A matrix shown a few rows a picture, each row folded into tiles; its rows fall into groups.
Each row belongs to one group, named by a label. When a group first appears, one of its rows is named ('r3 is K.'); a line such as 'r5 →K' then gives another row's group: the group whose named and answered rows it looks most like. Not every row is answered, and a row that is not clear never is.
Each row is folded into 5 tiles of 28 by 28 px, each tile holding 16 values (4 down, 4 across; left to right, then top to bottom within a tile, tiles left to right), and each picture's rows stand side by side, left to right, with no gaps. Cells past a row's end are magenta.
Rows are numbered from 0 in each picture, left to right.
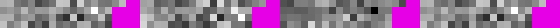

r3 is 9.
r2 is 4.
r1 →9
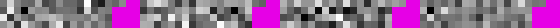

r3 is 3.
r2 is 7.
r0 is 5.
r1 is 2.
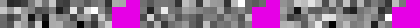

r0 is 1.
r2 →7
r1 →3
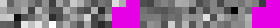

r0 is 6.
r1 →4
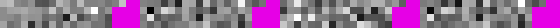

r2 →2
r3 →3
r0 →9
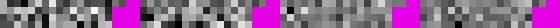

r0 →1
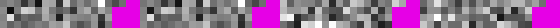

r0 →3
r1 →3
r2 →6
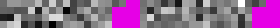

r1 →3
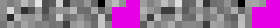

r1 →5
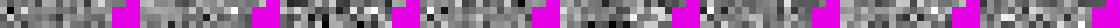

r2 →1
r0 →3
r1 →9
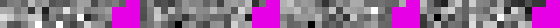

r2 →9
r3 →1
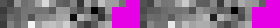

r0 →4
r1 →4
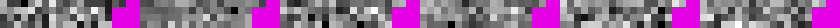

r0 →1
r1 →4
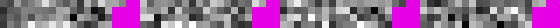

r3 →1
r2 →2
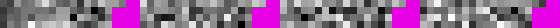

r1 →6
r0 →4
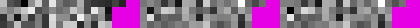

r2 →3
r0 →1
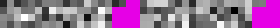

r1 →2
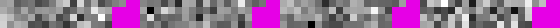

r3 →2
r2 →9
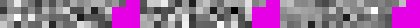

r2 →9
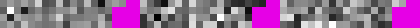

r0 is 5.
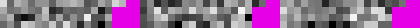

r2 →9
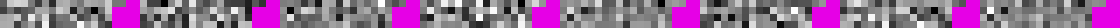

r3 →5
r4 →5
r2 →3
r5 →1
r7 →5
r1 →1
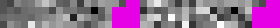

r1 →2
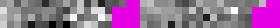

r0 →9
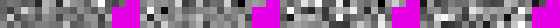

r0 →3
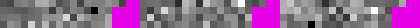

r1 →3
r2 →9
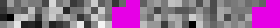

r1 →7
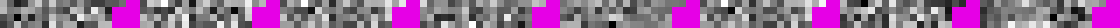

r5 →2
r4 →7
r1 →2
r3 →6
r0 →1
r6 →1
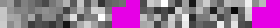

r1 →2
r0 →9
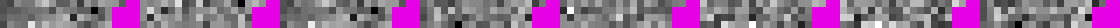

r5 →6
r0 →4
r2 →4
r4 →5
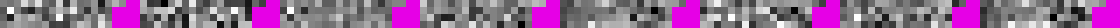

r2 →5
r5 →2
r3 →6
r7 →4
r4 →4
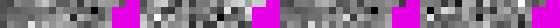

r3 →3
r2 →4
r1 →2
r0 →4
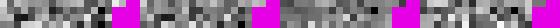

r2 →4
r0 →6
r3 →2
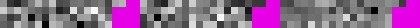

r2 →4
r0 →1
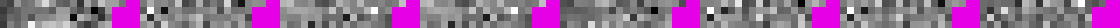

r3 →9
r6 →5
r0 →4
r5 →5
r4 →4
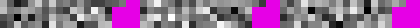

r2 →5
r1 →2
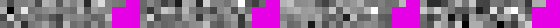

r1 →3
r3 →1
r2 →9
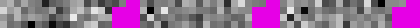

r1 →3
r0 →9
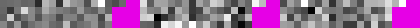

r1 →6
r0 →3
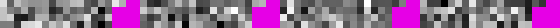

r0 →6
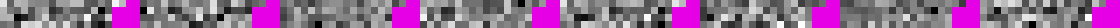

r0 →6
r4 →6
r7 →7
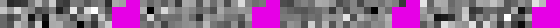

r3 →6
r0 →1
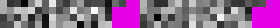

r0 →1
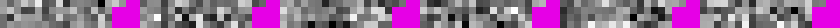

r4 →4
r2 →9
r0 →5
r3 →1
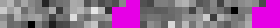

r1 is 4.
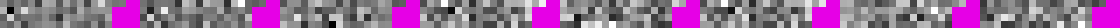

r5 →2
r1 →3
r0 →3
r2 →7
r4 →6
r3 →2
